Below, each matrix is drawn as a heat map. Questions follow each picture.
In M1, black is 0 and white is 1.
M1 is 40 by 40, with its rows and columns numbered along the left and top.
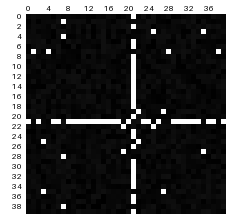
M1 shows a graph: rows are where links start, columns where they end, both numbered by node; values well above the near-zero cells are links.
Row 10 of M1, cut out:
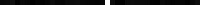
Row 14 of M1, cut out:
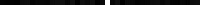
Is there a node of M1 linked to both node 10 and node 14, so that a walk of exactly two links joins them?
yes
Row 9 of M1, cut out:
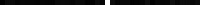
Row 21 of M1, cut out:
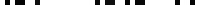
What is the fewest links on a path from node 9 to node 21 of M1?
1
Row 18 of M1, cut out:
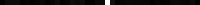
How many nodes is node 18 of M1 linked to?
1
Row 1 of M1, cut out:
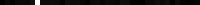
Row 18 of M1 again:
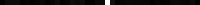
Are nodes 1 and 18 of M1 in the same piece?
no
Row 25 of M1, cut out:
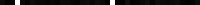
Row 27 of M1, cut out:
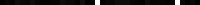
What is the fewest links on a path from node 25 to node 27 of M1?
3
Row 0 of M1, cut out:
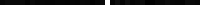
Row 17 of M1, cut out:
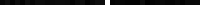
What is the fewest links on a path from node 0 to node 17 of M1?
2
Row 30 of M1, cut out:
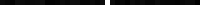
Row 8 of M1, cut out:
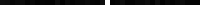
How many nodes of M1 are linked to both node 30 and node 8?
1
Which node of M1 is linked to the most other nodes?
node 21
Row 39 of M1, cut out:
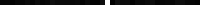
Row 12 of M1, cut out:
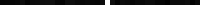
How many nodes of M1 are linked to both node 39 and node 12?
1
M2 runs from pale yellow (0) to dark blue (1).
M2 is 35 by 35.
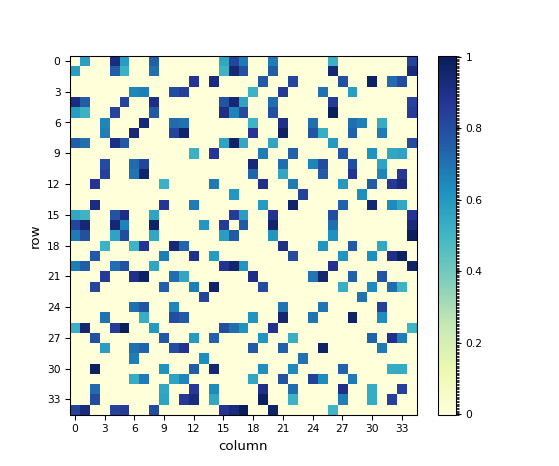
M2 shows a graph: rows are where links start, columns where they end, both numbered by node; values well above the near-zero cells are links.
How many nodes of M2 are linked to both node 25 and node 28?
7
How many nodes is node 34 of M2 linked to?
10
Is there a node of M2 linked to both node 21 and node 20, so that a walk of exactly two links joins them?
no
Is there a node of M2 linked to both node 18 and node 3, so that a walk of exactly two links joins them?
yes
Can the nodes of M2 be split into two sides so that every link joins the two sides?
no
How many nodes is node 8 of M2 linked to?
10
